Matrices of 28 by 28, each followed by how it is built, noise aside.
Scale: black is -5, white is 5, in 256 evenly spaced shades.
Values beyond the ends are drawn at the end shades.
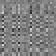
low rank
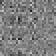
low rank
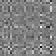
low rank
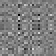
low rank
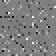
sparse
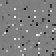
sparse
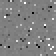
sparse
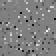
sparse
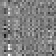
low rank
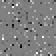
sparse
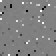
sparse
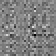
low rank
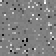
sparse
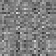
low rank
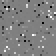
sparse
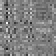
low rank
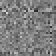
low rank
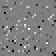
sparse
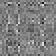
low rank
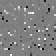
sparse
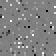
sparse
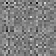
low rank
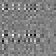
low rank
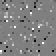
sparse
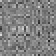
low rank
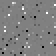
sparse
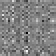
low rank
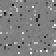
sparse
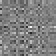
low rank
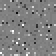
sparse
